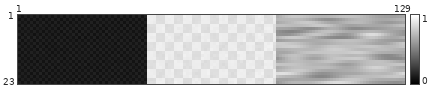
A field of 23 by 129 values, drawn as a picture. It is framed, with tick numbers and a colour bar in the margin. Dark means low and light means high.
The table splits into one row of 3 panels. Panel 1,1: very low, checkered, faint in contrast. Panel 1,2: very high, checkered, faint in contrast. Panel 1,3: high, streaked across.
